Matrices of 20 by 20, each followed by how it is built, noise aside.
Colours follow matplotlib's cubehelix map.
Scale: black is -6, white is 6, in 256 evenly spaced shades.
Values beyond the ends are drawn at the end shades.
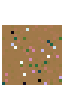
sparse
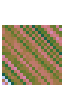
Toeplitz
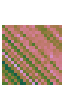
Toeplitz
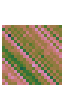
Toeplitz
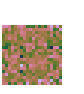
low rank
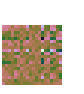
low rank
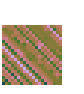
Toeplitz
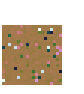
sparse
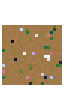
sparse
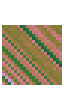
Toeplitz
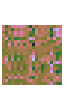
low rank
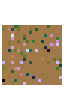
sparse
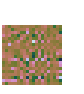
low rank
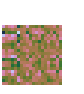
low rank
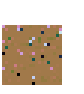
sparse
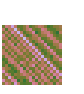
Toeplitz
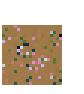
sparse
